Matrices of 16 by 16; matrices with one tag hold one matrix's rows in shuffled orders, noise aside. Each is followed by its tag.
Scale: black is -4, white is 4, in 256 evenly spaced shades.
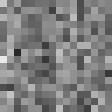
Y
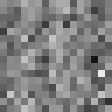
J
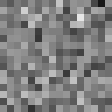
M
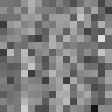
J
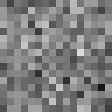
M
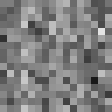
J
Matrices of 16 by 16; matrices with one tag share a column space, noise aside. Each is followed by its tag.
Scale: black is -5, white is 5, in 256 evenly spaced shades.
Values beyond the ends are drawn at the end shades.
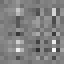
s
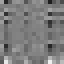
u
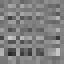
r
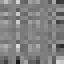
u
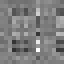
s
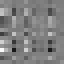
s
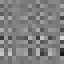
r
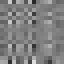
u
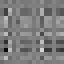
s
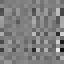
s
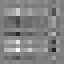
s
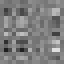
s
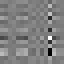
r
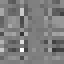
s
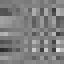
s
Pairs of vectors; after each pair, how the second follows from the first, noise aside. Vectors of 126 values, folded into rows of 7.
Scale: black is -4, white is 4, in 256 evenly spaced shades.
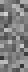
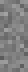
shrunk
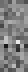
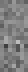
shrunk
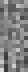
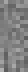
shrunk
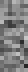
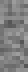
shrunk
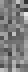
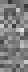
shuffled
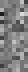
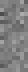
shrunk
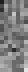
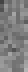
shrunk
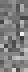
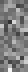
shuffled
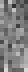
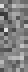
shuffled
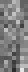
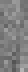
shrunk
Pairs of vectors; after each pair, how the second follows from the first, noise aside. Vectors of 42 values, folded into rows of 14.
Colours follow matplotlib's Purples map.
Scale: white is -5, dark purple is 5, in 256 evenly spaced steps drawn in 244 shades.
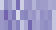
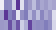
scaled up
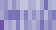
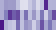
scaled up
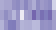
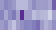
negated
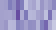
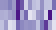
scaled up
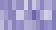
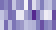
scaled up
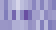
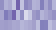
sign-scrambled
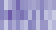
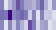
scaled up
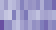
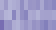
shrunk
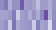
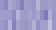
shrunk
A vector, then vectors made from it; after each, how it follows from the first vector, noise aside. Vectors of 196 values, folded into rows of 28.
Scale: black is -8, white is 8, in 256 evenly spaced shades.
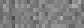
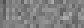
wrapped around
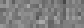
wrapped around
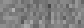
wrapped around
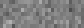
reversed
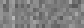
negated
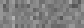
negated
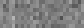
negated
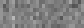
negated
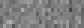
reversed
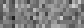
scaled up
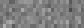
reversed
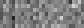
scaled up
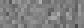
wrapped around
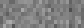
reversed
